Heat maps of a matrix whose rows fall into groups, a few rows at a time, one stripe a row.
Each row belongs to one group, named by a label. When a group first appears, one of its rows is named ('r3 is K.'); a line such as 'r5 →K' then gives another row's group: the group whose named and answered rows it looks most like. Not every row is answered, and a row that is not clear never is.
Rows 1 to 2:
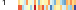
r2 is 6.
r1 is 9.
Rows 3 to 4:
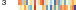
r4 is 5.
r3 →6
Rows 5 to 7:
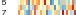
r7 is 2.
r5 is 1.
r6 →9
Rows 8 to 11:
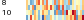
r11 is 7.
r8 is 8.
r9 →8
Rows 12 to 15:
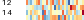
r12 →8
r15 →9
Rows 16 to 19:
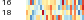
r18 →2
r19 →8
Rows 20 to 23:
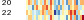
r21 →8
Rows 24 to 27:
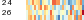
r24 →9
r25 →1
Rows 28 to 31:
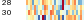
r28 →2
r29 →1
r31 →5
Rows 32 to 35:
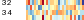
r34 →8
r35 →2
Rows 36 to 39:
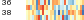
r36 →9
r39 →8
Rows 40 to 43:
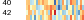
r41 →6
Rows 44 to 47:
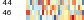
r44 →8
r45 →9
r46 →6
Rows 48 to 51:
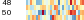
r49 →9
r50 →5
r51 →9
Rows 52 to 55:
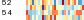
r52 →2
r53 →7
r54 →9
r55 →6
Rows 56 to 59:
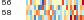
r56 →7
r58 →8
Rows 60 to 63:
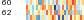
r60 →5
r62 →8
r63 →5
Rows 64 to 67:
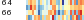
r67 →8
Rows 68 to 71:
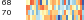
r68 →9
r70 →9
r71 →6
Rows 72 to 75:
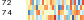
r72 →2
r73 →1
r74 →8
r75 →6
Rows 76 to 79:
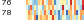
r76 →2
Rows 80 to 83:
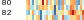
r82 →5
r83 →8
